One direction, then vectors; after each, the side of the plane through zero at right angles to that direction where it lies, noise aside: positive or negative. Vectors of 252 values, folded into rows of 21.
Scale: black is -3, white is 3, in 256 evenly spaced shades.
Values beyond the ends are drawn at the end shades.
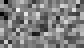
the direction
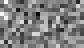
negative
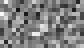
negative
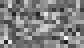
negative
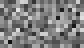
positive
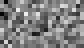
positive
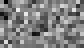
positive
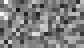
negative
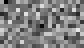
positive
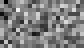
positive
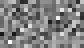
negative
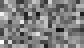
negative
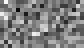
negative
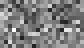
negative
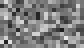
negative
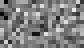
positive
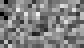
positive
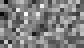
positive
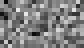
positive
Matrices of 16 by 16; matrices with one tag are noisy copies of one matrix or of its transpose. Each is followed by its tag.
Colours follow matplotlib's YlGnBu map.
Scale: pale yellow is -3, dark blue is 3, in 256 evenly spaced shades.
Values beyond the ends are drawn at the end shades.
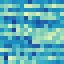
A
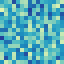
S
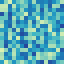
S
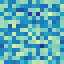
S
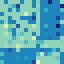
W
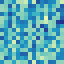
S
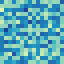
S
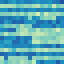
A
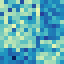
W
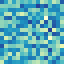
S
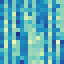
A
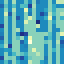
A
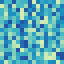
S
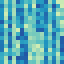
A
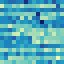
A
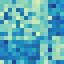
W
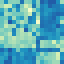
W
